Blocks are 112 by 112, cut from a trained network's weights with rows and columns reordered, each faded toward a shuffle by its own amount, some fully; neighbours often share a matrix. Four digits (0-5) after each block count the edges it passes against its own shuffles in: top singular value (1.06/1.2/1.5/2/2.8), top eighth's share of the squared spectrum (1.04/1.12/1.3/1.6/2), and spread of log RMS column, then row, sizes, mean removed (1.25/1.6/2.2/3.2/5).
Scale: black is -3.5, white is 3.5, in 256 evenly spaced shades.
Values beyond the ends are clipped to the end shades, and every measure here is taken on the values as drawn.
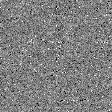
2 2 1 1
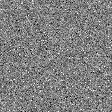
2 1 0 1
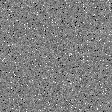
0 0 0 0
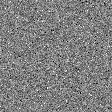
0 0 0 0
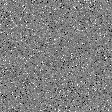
0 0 0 0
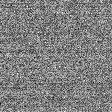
2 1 0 0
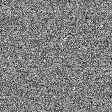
0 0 0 0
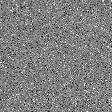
2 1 0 0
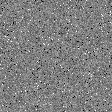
0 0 0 0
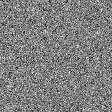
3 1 0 1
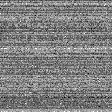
5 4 1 3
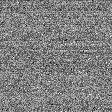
2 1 0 0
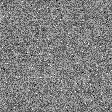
1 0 0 0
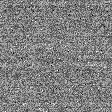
2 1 0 0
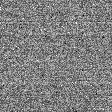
2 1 0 0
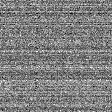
4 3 1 2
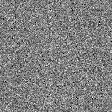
2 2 0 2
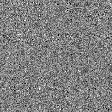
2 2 1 2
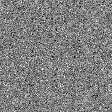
1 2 0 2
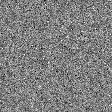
1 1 0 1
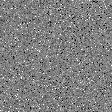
2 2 0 1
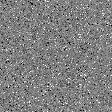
2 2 0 1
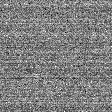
3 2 0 1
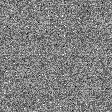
1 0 0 0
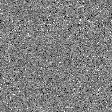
3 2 1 1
